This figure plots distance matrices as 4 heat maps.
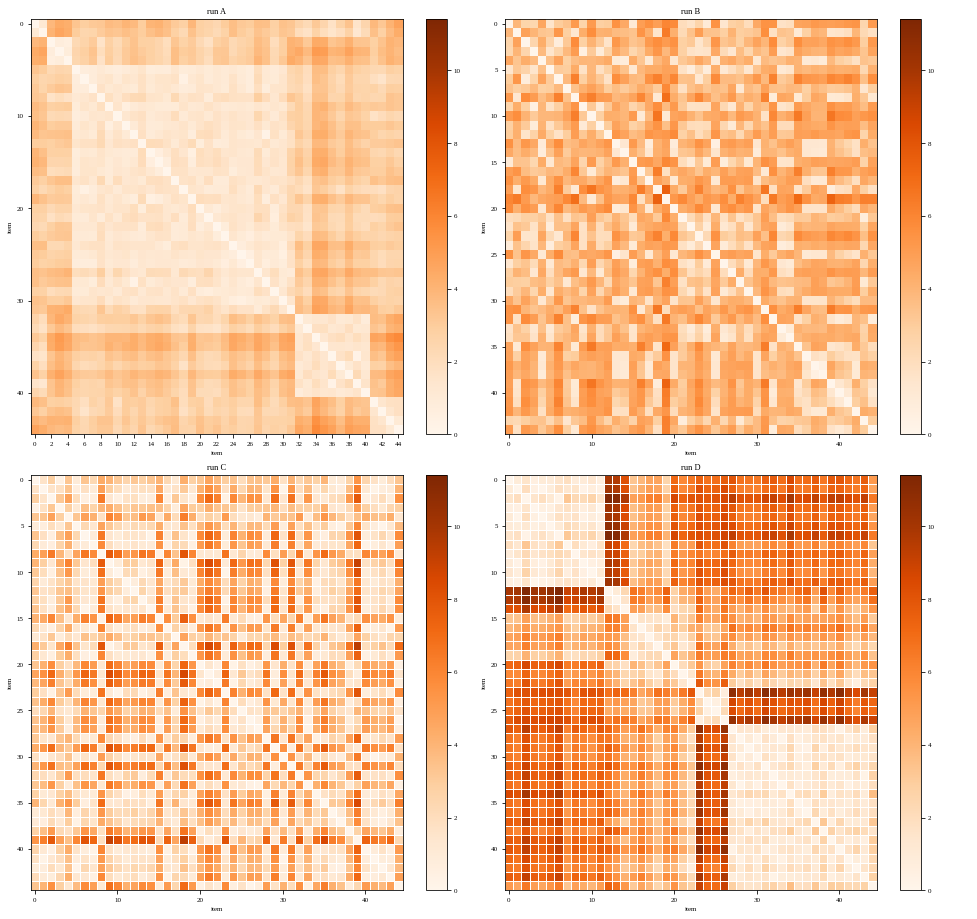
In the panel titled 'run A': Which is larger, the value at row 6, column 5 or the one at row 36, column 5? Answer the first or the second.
the second
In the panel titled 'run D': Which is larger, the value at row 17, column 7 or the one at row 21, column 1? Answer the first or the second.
the second
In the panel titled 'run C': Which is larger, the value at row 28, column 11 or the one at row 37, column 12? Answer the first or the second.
the second
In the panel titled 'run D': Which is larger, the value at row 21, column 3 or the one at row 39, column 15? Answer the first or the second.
the first
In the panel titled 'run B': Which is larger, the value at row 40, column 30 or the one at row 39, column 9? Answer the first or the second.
the second
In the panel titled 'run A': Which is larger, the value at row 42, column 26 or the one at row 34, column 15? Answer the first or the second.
the second
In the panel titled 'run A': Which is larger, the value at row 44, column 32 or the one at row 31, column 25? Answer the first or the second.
the first
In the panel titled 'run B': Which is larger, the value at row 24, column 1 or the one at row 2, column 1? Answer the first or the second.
the second
